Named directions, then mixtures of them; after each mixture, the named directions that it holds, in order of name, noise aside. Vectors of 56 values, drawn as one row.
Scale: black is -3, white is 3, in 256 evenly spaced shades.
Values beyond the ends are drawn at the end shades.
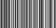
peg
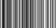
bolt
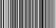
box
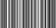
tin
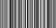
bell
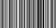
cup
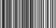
bolt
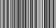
cup, peg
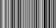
bolt, cup, peg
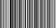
bell, box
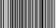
box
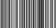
bell, cup, peg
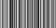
bell, cup, peg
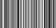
bolt, box, cup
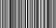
bell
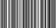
tin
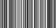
bell, peg, tin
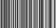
peg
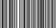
cup, tin
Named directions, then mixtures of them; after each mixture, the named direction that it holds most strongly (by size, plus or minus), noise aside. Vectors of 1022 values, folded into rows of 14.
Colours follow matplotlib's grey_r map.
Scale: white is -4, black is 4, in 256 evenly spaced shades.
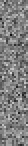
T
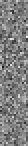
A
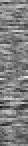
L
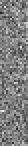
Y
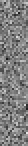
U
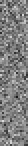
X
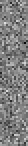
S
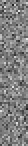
U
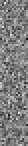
T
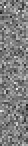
Y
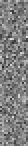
A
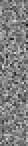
A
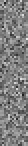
T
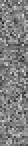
T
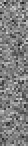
Y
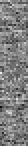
L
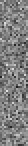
T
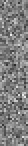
T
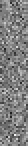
S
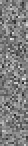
A
